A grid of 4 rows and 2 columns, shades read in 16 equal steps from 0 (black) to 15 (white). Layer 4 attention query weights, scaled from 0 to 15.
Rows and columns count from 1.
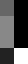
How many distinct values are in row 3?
2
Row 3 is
8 0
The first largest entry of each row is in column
1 1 1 2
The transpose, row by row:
6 8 8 2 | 0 0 0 15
